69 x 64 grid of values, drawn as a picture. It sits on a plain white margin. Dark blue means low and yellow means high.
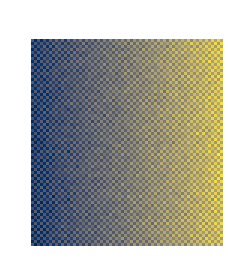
Grain: checkered. Slope: up to the right. Odd rows or columns: none.
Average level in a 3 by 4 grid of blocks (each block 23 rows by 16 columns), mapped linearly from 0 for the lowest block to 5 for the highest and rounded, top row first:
0235 | 0235 | 0235
